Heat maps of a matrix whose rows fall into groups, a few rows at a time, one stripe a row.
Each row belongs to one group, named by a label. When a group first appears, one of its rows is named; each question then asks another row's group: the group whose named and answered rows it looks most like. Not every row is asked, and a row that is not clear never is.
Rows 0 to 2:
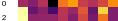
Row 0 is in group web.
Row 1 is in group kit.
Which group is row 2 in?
kit
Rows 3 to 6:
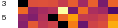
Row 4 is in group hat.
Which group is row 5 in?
web
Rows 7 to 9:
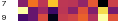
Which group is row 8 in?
kit
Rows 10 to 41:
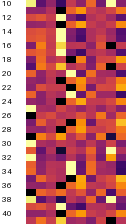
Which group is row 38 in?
kit
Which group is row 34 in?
hat
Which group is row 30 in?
kit
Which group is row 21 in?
web
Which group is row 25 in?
kit
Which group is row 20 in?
hat
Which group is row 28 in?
web
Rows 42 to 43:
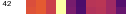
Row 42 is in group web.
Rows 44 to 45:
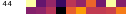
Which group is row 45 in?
web
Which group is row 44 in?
kit
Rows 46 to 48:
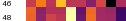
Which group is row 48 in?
hat
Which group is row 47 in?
hat
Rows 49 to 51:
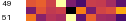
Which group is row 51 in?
hat
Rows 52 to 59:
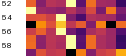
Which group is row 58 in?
hat
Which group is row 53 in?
kit
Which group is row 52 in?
hat
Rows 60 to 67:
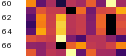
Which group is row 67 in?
hat
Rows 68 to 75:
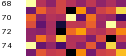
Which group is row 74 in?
kit
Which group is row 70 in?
hat
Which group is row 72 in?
web
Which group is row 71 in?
kit
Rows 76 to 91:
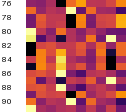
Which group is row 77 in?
hat
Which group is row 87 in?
kit
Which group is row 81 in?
kit
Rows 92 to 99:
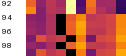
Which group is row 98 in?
web
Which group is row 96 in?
web
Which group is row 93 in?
hat
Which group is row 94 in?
web
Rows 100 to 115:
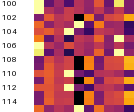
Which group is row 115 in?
hat
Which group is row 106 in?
kit
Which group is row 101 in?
kit
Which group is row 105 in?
kit
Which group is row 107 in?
kit
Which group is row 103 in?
hat
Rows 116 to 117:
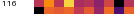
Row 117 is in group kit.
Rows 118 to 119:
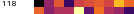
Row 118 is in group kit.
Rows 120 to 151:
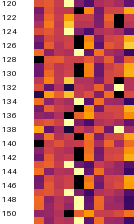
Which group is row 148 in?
hat
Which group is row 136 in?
web
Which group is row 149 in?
hat
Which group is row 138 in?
kit
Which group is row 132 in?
kit
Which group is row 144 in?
hat
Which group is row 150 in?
web
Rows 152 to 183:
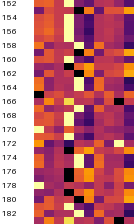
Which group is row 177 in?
web
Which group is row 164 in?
hat
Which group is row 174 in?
hat
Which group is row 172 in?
kit
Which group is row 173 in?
web
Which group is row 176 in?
web
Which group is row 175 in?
hat
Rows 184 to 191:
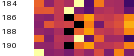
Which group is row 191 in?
kit
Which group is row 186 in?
web
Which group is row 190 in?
web
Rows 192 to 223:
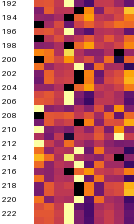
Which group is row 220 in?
hat
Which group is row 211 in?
kit
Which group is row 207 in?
kit
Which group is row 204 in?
web
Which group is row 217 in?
hat
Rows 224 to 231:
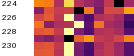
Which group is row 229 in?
web
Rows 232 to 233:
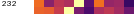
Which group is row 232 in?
hat
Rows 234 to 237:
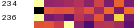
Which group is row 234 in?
kit
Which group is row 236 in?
kit
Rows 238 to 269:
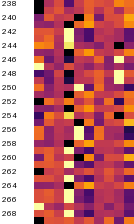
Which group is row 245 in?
web
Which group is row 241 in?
web
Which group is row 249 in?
kit
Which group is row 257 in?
hat
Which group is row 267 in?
kit
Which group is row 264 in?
web
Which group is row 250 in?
hat
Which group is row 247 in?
kit
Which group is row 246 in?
kit
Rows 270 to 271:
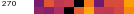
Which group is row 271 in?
web
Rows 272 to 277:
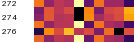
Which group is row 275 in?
hat
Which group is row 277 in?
hat
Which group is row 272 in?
hat
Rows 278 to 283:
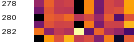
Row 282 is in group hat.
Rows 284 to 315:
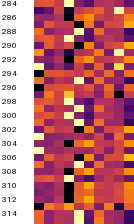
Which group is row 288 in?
hat
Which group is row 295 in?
hat
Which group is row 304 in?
web
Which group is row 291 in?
kit
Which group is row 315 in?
hat
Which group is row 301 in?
hat
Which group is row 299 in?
hat
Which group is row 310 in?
web
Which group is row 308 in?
web
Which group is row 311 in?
web
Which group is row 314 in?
hat
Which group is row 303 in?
kit
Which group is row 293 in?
kit
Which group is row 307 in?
hat
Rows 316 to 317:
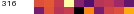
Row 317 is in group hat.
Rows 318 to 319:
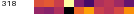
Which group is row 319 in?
web
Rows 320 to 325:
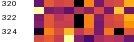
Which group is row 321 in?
kit
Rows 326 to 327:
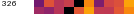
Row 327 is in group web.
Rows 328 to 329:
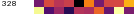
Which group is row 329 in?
kit
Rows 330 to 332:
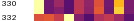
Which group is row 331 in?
kit
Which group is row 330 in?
kit
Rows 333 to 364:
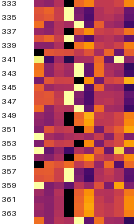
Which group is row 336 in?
hat
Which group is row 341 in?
kit
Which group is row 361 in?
web
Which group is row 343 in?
hat
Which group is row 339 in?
web
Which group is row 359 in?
kit
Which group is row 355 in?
web
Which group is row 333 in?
web
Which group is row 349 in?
web
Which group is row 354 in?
kit
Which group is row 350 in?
web
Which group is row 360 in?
web
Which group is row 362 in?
web
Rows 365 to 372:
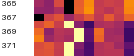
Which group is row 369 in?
hat
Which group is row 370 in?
hat
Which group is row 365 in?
web
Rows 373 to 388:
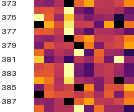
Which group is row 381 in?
kit
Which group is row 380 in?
hat
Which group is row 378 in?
web
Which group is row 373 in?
web
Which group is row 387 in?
web
